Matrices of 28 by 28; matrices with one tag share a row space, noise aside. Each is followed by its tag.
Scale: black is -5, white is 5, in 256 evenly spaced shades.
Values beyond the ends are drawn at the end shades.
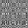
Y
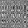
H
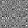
Y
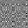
Y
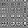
H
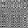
H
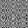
Y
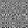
Y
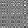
H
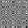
Y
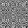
Y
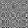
Y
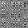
H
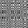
H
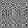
Y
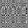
Y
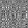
Y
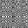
Y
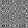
Y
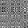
H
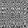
H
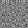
Y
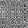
H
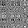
H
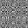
Y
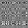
Y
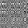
H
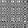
H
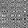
H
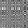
H
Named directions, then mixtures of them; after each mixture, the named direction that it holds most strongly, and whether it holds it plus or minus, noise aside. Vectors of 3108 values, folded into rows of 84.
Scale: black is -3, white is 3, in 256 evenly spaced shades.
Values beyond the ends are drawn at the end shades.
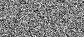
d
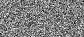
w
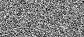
d, plus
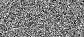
w, plus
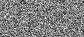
d, plus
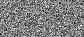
w, plus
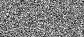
w, plus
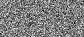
w, plus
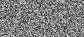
d, minus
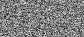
d, minus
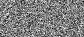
w, plus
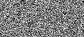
w, plus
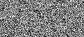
d, plus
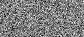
w, minus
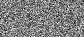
w, plus
